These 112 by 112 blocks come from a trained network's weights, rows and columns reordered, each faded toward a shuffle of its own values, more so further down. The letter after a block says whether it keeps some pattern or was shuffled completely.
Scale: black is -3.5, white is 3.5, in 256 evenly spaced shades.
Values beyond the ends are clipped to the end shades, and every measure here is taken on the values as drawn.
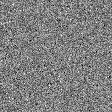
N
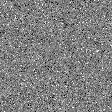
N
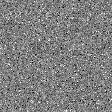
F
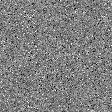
N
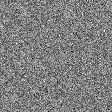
F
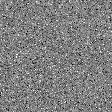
N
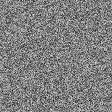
F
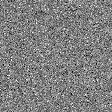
F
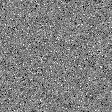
N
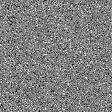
F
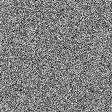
N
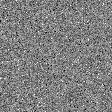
N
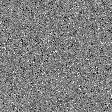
N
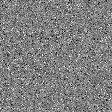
F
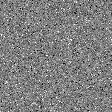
N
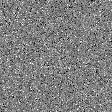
N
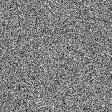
F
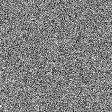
F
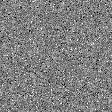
F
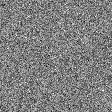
N
